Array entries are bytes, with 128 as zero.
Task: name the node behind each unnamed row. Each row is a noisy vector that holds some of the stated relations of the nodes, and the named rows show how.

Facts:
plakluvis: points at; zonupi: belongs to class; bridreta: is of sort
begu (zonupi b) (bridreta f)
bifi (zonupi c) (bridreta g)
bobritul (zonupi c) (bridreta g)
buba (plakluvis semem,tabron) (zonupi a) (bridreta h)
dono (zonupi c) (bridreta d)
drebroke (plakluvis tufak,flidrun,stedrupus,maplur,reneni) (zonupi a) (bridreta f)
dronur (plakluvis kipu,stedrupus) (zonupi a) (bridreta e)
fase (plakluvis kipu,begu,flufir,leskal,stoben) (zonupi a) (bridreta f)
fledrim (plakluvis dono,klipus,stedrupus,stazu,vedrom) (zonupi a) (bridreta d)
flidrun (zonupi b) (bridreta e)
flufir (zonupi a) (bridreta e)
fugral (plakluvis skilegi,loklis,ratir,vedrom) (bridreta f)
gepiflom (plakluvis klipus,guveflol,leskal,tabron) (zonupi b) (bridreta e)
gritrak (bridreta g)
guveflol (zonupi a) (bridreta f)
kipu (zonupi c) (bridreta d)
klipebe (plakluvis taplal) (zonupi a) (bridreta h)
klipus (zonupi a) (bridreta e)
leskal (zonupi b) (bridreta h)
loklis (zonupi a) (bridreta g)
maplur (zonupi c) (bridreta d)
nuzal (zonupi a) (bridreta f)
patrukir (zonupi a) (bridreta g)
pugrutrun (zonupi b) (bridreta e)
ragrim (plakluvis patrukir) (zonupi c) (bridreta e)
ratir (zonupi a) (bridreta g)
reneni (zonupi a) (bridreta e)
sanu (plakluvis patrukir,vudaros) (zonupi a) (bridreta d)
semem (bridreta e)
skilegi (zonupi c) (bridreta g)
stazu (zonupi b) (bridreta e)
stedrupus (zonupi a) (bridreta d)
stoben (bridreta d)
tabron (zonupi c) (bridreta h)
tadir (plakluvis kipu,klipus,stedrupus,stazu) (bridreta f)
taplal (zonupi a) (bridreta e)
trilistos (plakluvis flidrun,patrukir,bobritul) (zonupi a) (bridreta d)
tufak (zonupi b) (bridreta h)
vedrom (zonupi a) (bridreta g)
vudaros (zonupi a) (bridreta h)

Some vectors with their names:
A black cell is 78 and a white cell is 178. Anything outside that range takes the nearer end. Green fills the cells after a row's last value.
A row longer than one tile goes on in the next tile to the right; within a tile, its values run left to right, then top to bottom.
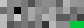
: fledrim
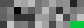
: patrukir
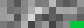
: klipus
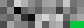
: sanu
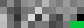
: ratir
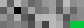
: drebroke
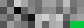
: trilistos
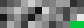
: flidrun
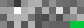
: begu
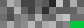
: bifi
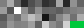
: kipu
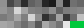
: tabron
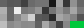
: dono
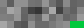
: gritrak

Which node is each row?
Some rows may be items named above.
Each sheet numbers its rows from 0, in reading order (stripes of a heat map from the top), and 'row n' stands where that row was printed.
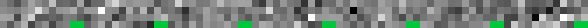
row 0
klipus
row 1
tufak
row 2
nuzal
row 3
maplur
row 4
klipebe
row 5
gritrak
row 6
ragrim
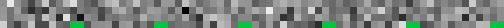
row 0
fugral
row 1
reneni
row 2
drebroke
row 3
pugrutrun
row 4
stedrupus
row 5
flufir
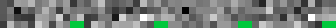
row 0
patrukir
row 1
ragrim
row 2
klipebe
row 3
bobritul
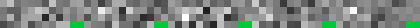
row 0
flufir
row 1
stazu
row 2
gepiflom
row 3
tadir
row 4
semem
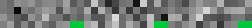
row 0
taplal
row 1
skilegi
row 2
klipus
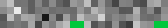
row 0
stoben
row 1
tadir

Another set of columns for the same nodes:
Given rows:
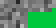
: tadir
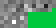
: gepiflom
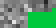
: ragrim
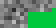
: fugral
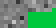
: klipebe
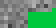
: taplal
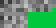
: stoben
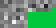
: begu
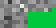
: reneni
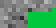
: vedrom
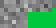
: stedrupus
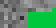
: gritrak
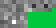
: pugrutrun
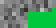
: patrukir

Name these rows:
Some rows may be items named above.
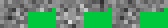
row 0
fugral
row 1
ragrim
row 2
fugral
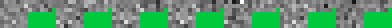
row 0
stedrupus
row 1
guveflol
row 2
ragrim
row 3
ragrim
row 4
semem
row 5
flufir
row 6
tadir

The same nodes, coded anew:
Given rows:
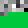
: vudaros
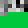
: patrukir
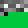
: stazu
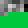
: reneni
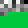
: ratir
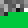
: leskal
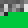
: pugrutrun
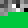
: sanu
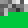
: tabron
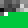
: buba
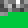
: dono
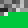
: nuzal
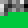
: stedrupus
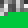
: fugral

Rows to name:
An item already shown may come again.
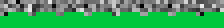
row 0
tufak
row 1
stedrupus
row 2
stoben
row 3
bifi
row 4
guveflol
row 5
bifi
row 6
bifi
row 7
stazu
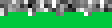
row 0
maplur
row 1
ragrim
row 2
semem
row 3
skilegi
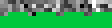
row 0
klipus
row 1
stazu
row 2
flufir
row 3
bobritul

